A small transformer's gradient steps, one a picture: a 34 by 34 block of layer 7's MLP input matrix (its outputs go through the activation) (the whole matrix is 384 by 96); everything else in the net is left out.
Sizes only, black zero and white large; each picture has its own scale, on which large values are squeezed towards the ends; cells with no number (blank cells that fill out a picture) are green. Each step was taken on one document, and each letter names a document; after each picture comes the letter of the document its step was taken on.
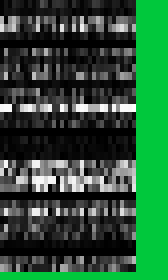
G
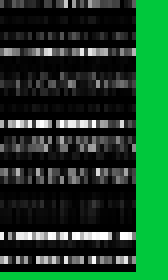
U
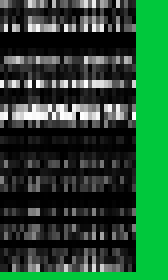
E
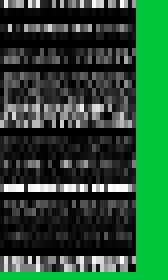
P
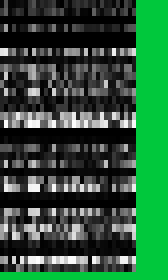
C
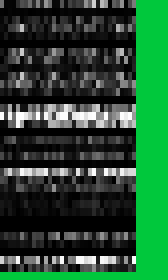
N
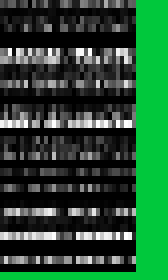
U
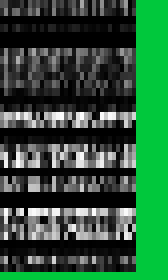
C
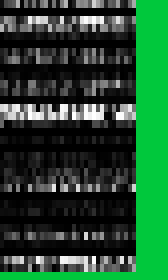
E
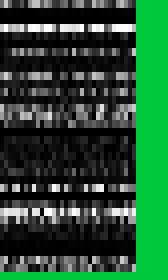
P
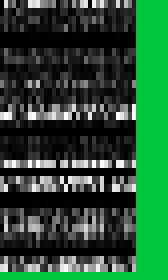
E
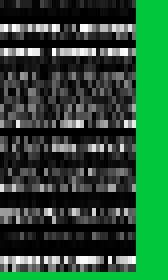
P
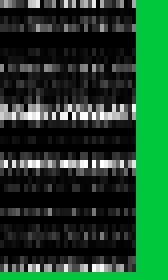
E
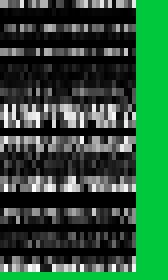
P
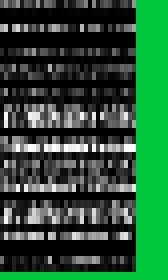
P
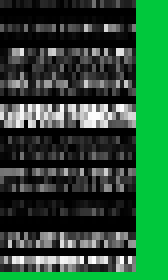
N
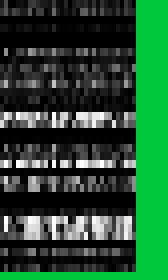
C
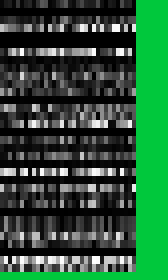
N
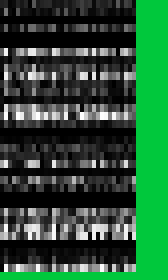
C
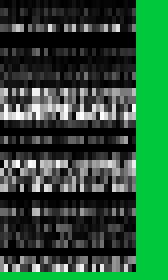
G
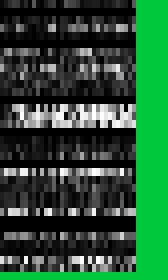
N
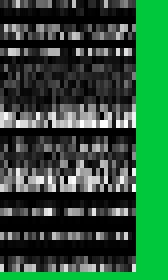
P
